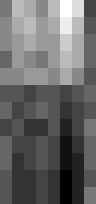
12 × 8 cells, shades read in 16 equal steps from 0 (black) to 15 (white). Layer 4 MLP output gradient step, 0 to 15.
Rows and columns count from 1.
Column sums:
74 74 74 74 76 73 74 68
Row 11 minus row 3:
-3 -6 -7 -5 -6 -12 -8 -1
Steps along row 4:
up down down up up down down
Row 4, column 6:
11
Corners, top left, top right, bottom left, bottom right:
7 4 5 7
